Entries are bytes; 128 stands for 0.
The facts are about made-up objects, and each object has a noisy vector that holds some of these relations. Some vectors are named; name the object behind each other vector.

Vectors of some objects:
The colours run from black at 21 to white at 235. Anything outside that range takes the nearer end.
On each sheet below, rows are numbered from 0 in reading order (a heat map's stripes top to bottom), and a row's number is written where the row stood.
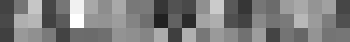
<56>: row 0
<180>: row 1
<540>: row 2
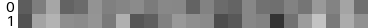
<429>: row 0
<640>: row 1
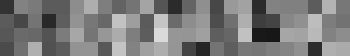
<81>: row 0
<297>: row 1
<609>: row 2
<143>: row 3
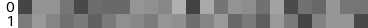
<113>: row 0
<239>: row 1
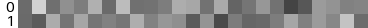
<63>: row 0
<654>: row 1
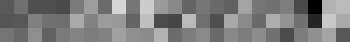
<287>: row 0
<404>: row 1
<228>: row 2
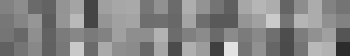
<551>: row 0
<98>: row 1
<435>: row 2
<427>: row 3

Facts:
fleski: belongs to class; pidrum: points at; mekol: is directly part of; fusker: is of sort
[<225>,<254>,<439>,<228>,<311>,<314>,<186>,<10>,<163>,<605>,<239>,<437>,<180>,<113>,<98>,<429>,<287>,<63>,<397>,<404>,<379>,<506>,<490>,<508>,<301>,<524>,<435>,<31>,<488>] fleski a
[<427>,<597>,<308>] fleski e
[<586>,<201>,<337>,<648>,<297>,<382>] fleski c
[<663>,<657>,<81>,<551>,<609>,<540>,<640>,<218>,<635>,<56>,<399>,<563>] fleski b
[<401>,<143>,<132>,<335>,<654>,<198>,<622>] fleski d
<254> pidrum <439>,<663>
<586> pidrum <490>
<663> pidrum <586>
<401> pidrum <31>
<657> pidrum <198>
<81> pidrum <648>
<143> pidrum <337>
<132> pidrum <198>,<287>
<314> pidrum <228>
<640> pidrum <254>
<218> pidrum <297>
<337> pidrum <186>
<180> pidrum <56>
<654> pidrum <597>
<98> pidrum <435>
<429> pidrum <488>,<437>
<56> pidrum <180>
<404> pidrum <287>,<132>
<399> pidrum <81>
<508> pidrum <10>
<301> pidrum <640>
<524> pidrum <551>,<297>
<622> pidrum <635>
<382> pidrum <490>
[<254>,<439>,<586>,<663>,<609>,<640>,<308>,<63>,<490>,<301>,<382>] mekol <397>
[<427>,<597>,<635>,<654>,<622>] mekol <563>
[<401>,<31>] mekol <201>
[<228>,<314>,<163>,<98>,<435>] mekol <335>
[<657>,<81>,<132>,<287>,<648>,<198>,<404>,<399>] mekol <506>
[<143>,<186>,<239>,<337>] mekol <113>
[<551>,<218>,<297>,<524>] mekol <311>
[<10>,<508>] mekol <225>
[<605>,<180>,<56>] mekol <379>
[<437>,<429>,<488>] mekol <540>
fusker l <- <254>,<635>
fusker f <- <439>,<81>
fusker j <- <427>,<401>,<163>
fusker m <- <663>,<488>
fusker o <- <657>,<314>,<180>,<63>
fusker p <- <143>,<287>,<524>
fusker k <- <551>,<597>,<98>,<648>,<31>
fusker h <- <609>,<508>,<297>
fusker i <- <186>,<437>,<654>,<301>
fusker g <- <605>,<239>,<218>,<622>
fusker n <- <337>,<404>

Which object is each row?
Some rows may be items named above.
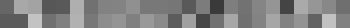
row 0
<314>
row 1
<337>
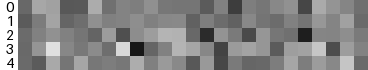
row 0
<314>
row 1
<429>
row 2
<635>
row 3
<663>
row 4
<654>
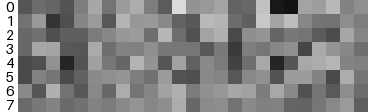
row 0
<609>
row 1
<648>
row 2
<198>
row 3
<314>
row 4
<508>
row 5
<399>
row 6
<488>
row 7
<10>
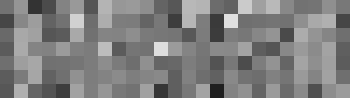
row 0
<648>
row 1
<401>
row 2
<314>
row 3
<490>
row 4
<218>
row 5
<429>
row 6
<657>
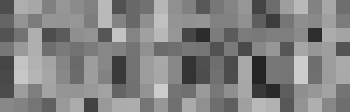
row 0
<382>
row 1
<308>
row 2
<524>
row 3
<622>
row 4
<254>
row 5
<254>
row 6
<439>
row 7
<597>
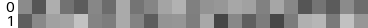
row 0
<488>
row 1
<301>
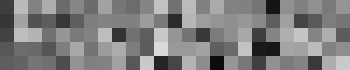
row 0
<397>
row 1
<506>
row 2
<586>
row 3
<609>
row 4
<132>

